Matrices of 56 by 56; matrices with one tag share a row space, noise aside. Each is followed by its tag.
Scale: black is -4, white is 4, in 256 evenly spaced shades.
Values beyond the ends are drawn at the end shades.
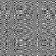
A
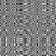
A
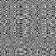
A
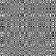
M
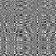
A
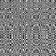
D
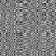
A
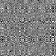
M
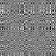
M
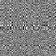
D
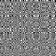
D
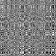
M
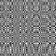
D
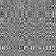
M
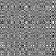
M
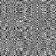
A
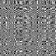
A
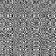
D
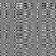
A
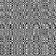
D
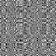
A
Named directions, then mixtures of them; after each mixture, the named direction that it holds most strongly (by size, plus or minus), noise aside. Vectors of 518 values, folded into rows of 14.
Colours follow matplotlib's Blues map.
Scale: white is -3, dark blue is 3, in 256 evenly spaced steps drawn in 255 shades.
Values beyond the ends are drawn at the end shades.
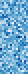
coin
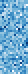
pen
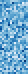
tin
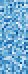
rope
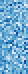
rope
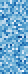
coin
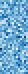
coin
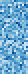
rope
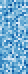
rope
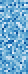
rope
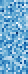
rope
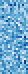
coin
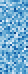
tin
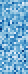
tin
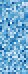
tin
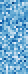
tin
